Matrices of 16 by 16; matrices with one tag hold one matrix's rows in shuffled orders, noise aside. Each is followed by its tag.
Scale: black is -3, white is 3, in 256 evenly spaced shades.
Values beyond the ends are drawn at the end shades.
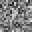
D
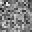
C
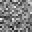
D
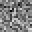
D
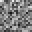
D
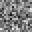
D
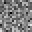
D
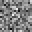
D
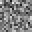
D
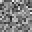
D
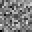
D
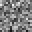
D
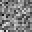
C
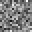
D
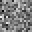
C
